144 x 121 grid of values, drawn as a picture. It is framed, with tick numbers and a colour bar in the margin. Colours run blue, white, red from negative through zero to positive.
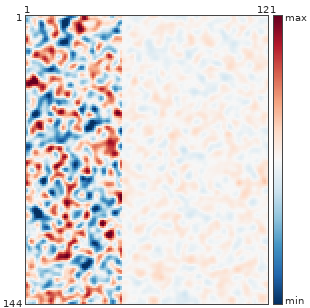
Mirror symmetry: none. Average level on the scale: 50%. Slope: none. Histogram: heavy tails on both sides. Grain: blotchy. Seam: vertical, 40% of the way across, the right part calmer. Stripes: none.
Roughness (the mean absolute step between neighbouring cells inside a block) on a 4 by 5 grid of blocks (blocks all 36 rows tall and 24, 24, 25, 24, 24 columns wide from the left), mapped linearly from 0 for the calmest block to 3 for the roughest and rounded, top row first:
3 2 0 0 0 | 3 3 0 0 0 | 3 3 0 0 0 | 2 3 0 0 0
